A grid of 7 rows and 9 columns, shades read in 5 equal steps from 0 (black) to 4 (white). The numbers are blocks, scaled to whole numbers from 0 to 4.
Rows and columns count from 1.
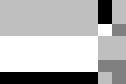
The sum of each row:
24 24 27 34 34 32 5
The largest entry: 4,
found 22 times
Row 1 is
3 3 3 3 3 3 3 0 3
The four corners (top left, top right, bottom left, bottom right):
3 3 0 2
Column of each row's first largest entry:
1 1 8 1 1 1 8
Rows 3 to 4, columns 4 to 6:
3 3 3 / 4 4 4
